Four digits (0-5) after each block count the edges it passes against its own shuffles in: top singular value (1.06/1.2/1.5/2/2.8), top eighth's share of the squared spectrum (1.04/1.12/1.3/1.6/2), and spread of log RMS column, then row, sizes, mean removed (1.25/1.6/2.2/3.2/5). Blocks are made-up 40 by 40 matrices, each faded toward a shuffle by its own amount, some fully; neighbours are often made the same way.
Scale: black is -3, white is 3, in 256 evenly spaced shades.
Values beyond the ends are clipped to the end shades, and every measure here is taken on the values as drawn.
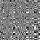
4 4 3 3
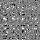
3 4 2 2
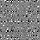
3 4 2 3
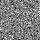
0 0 0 0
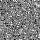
0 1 0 0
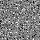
0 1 0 0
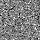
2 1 0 1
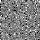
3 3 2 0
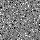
0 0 0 0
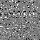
3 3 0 1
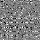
3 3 0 2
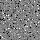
1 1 0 0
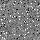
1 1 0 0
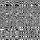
4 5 2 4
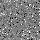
0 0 0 0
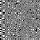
4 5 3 2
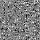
3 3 1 0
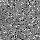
0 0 0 0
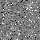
1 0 0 0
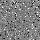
1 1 0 0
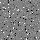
0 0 0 0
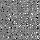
3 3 1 1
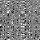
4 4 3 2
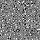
3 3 0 1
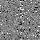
2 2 1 0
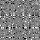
4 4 2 2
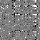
4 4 2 2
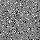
1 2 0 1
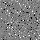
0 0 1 0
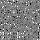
3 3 1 1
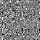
3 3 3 0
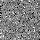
2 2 1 0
